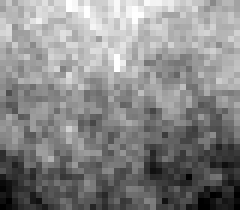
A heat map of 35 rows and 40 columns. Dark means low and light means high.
The texture is blotchy. The ninth with the highest average is the top middle. There is an overall slope up to the top. There are no regular stripes. No single row or column stands out from its neighbours.
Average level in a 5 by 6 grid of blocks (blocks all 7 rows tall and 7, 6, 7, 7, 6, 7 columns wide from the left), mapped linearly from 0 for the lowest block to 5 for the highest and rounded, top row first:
455544
344434
233333
232211
011100
